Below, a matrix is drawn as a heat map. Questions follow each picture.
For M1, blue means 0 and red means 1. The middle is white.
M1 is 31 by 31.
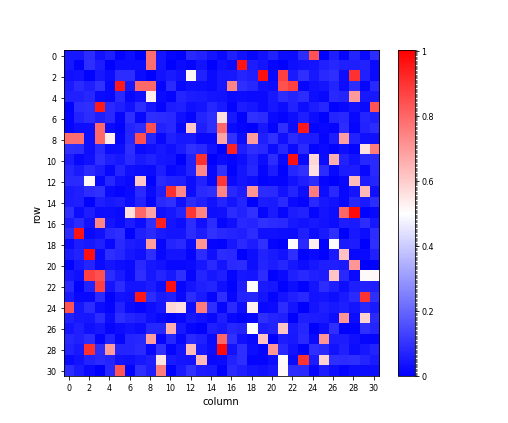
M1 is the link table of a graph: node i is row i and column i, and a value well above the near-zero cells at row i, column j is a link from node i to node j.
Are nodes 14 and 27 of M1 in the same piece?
no
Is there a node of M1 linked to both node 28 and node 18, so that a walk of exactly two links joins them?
no
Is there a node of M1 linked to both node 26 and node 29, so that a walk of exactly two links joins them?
yes
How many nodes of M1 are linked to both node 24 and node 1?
0
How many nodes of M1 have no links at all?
1
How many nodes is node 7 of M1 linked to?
5
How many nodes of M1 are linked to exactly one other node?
3
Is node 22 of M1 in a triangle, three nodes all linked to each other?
no
